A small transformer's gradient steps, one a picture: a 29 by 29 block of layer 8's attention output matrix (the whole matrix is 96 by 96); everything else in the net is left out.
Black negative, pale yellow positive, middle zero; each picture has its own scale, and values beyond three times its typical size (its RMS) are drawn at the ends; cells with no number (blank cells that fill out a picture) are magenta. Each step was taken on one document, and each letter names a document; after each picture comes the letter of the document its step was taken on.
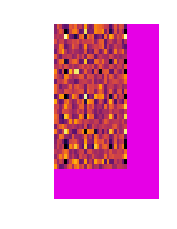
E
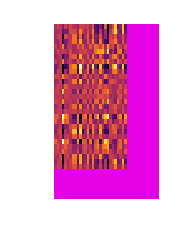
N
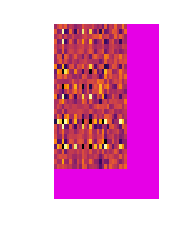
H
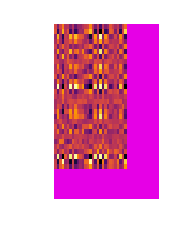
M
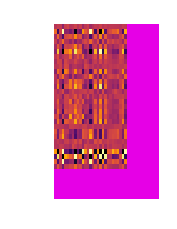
M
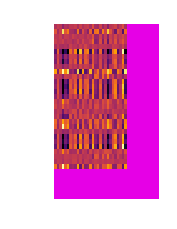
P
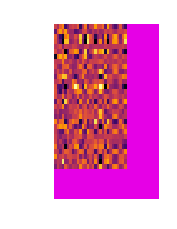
E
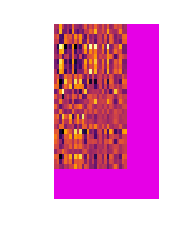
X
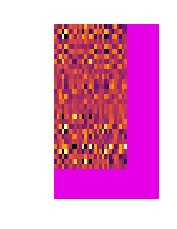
H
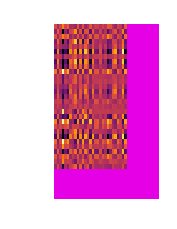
P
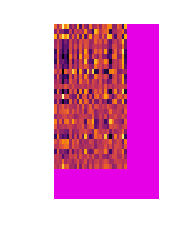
P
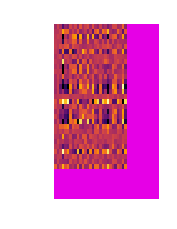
P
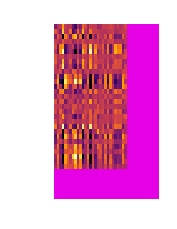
X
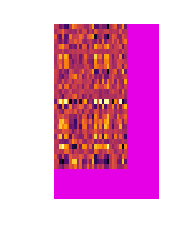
H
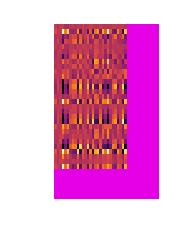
P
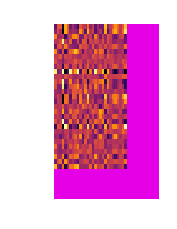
E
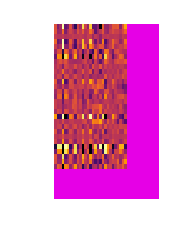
H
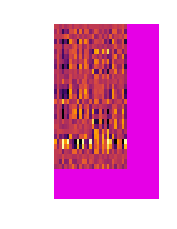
P
